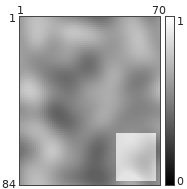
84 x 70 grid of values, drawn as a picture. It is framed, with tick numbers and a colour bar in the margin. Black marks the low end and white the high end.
The bottom right is the ninth with the highest average. There is no overall slope. Values change most from cell to cell in the bottom right. The bottom middle is the ninth with the lowest average. In the bottom right lies a patch that is higher than the rest.
